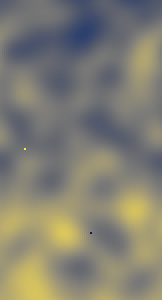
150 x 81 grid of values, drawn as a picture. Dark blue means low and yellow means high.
The values follow a bell shape. Two lone cells stand out: one far higher and one far lower than their neighbours. On average the colour sits 50% of the way up the scale. The ninth with the highest average is the bottom left. Values rise toward the bottom.
